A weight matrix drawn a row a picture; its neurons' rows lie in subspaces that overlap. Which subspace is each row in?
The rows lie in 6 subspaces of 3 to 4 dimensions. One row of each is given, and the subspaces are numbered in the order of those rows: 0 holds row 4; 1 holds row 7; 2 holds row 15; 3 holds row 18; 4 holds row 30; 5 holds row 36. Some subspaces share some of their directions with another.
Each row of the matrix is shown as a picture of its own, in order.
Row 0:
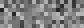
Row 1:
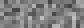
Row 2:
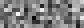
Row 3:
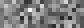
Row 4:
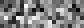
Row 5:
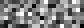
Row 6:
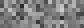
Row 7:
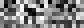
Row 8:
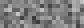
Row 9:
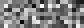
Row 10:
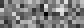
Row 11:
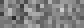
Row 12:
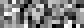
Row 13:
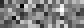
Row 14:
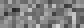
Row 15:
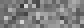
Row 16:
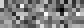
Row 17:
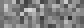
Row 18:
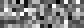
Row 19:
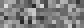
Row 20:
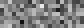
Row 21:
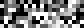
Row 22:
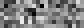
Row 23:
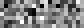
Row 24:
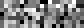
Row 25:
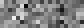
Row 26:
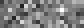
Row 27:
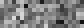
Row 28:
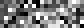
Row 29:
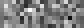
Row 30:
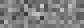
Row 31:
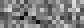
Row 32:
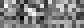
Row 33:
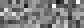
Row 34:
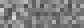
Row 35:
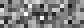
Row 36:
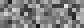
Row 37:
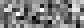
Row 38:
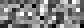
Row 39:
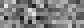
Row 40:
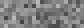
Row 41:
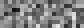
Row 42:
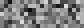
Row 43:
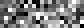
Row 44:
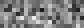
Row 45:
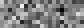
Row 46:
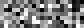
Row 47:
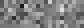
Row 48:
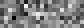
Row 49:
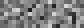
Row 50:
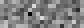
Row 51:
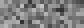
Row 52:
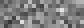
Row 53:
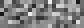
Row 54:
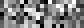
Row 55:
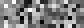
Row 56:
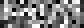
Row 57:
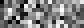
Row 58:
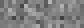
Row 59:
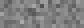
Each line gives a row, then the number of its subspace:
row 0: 2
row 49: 5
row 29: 3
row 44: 0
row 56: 3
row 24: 1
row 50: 3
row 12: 5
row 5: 3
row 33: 3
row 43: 2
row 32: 1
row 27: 1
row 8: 0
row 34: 2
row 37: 0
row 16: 4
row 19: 1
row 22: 1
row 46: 0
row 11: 2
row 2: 0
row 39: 1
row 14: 5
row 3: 3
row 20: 2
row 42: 5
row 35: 4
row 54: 1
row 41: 5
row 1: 5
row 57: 2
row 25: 1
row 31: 0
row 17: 3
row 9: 0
